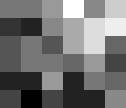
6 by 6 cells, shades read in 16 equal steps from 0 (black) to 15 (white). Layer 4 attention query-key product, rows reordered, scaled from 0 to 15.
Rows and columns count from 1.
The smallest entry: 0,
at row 6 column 2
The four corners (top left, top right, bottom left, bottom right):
7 12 4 8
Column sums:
26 25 42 45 52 50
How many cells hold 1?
0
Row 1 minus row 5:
5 5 0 13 1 6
